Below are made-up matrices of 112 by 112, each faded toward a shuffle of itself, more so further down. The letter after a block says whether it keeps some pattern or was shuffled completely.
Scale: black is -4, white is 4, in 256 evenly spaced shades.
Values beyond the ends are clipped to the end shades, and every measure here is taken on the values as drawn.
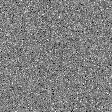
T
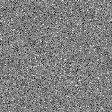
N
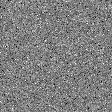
T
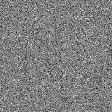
N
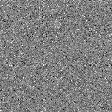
N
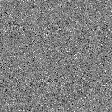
N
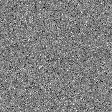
T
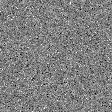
T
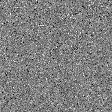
T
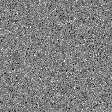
N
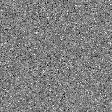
N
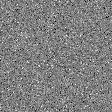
T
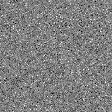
N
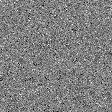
T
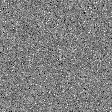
T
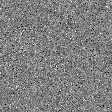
T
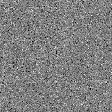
N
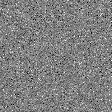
N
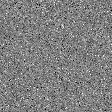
T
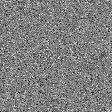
N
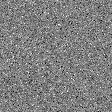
T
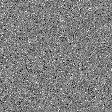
N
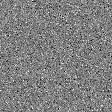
T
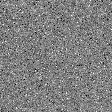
T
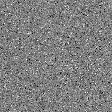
N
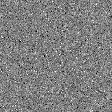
N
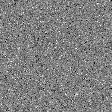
T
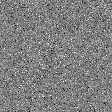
T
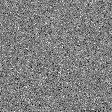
T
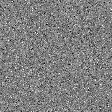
N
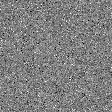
T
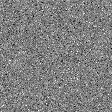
T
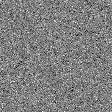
N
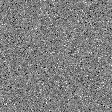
T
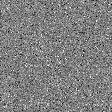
N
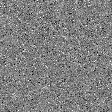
T
